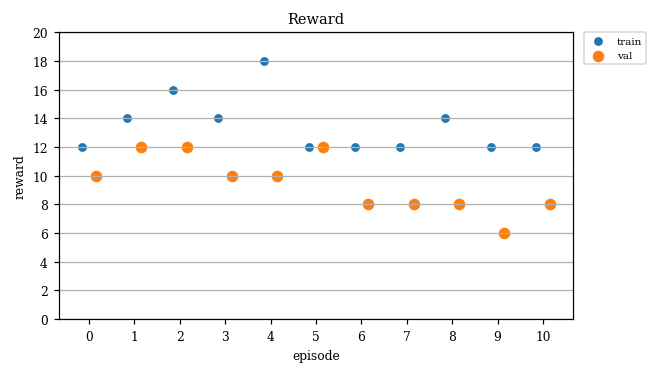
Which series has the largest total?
train
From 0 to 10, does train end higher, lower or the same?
the same
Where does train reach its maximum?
4
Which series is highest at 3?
train
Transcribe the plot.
Title: Reward
x-axis: episode, ticks 0 1 2 3 4 5 6 7 8 9 10
y-axis: reward, ticks 0 2 4 6 8 10 12 14 16 18 20
Legend: train, val
Values:
train: 12 14 16 14 18 12 12 12 14 12 12
val: 10 12 12 10 10 12 8 8 8 6 8
